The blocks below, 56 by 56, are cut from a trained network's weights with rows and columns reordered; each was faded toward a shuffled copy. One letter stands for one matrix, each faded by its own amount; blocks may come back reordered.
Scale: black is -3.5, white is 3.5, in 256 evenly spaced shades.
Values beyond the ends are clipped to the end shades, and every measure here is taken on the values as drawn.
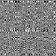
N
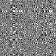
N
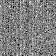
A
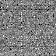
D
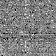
D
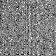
A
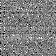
D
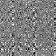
N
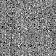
A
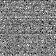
D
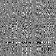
N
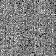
A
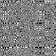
N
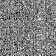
A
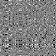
N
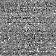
D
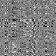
N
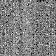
A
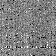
A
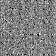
A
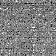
D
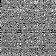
D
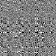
N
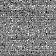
D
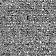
D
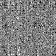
A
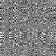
N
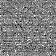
D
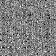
A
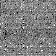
D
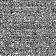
D
